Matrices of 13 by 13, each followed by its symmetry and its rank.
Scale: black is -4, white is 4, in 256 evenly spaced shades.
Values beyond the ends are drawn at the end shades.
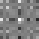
symmetric, rank two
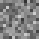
neither, full rank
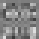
neither, rank two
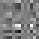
neither, rank two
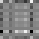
neither, rank one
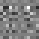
neither, rank two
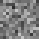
neither, full rank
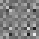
symmetric, rank two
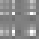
symmetric, rank one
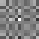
symmetric, rank two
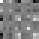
symmetric, rank two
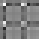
symmetric, rank one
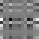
neither, rank one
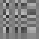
neither, rank one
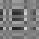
neither, rank one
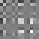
symmetric, rank two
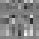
neither, rank two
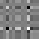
symmetric, rank one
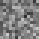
neither, full rank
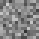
neither, full rank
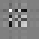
symmetric, rank one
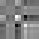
symmetric, rank one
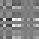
neither, rank one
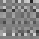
neither, rank two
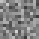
neither, full rank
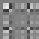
symmetric, rank one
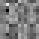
neither, rank two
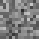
neither, full rank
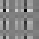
neither, rank one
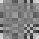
symmetric, rank two
